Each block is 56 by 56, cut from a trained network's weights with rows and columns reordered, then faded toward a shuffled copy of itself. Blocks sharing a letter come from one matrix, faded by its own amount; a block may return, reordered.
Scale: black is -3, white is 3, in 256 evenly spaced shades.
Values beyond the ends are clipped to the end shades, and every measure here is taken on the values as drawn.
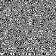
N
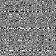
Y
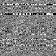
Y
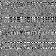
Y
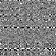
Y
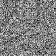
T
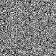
T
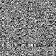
T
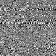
N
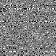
N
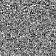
T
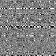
Y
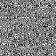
N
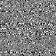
N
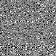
N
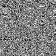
T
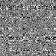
N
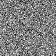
T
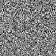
T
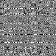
Y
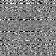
Y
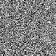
T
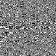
N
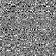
N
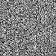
T
